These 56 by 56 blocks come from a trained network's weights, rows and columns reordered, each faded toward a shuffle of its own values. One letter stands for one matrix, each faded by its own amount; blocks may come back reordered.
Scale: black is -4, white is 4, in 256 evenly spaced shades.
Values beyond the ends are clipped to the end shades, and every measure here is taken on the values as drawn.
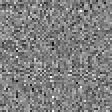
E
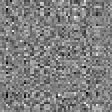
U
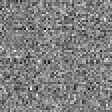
E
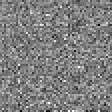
E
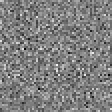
E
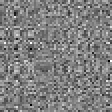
U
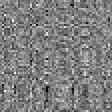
U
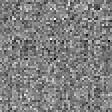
E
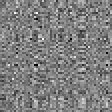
U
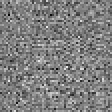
E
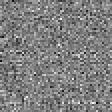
E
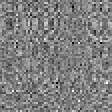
U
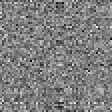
E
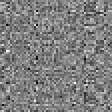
U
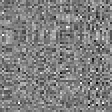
U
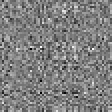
U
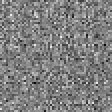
E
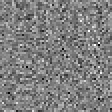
E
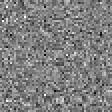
E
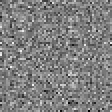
E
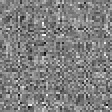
U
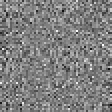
U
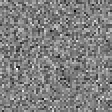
E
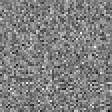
E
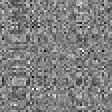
U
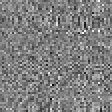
U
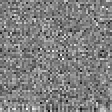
E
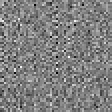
U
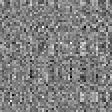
U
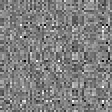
U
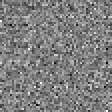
E
